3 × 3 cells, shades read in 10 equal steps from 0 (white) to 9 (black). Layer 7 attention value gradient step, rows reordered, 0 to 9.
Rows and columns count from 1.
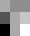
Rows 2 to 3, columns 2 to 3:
3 2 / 3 0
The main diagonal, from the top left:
3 3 0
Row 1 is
3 4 4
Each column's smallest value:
3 3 0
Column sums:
18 10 6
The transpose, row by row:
3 6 9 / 4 3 3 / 4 2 0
